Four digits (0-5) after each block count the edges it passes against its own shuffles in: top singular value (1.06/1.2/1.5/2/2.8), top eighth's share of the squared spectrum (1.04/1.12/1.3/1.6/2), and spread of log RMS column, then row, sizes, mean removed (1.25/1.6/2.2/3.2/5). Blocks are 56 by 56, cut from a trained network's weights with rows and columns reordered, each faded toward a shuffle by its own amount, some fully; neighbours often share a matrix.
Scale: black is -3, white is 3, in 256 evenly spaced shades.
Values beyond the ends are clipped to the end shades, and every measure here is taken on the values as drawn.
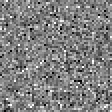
2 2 0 1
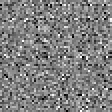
3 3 1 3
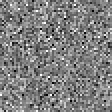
2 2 1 1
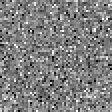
1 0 0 0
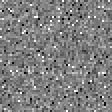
1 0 0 0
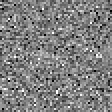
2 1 0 0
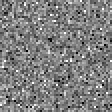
0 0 0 0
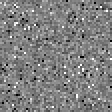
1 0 0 0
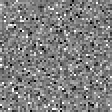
0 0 0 0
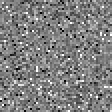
0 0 0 0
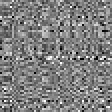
4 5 2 3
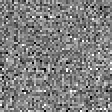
3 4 1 2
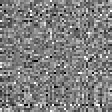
4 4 2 2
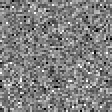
3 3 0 1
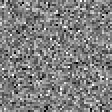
1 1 0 0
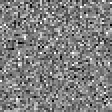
2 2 0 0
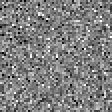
1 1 0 0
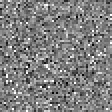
2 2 1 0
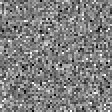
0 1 0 0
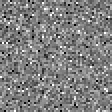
0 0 0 0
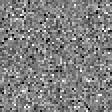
2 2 0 1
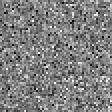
1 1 0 0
